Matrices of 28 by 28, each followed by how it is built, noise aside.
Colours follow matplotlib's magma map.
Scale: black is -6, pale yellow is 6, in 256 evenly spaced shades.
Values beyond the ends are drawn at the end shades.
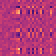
low rank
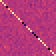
diagonal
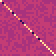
diagonal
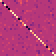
diagonal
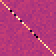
diagonal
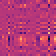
low rank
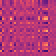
low rank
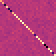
diagonal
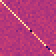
diagonal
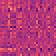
low rank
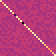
diagonal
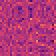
low rank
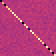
diagonal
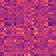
low rank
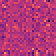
low rank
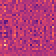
low rank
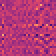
low rank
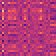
low rank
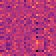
low rank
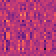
low rank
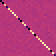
diagonal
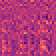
low rank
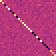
diagonal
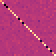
diagonal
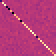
diagonal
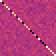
diagonal
